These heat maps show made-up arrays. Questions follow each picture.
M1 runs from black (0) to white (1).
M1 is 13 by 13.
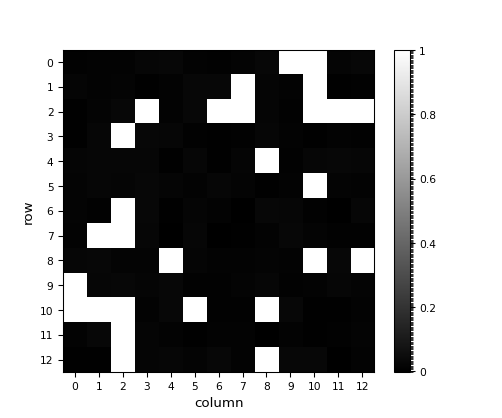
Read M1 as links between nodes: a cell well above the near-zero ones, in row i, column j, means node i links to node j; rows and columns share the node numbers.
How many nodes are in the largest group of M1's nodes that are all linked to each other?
2
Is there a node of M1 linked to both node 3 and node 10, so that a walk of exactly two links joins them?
yes
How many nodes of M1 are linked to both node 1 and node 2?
2
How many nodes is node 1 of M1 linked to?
2
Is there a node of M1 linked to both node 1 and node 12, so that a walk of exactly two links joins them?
no
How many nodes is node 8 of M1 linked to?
3
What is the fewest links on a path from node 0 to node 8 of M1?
2
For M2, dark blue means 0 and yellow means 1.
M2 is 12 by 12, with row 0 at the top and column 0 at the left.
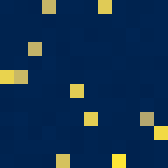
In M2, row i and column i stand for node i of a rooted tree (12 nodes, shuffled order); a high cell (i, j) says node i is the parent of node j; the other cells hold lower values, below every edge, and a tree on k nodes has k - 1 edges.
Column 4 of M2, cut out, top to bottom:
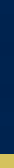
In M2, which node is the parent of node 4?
11
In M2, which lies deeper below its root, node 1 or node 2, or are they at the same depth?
node 2
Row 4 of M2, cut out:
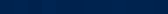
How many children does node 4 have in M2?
0
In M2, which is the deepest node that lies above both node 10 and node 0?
8
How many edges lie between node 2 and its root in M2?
7
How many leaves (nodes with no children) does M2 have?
5
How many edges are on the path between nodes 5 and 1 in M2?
1
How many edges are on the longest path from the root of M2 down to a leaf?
7
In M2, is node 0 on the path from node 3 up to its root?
yes
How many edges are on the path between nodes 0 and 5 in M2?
1
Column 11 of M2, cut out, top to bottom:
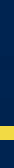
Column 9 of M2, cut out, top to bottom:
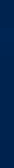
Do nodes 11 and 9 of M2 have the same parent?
no
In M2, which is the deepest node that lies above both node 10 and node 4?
11
